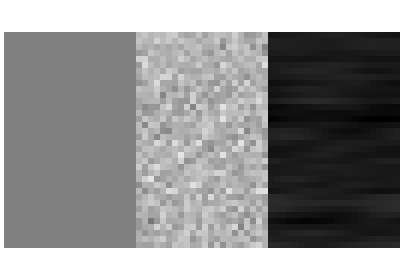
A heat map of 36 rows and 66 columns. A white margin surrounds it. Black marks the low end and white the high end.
It is made of 1 by 3 panels. Panel 1,1: middling, flat. Panel 1,2: high, fine-grained. Panel 1,3: very low, streaked across, faint in contrast.
